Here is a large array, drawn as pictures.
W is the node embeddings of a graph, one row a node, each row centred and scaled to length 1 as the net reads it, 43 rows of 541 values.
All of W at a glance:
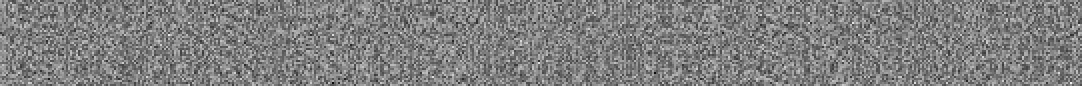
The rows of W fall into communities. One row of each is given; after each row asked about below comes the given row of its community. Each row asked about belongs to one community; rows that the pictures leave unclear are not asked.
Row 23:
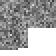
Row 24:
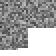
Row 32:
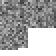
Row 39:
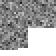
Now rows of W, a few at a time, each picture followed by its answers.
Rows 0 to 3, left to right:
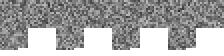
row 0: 32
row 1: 39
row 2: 32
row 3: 24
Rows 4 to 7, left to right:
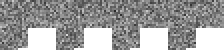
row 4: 23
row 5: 23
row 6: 32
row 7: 39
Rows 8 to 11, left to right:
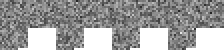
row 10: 32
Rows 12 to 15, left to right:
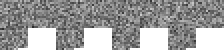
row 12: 23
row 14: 24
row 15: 24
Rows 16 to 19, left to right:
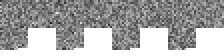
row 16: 23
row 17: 39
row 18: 32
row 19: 24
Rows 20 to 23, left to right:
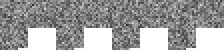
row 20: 32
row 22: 24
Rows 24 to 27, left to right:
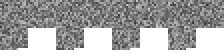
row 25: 39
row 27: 39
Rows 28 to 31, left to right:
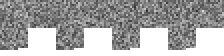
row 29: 24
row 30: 32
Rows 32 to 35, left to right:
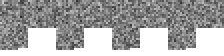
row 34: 24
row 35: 32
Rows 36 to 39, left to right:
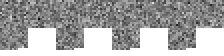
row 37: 23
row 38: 23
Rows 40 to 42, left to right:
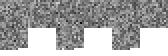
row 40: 23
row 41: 39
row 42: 32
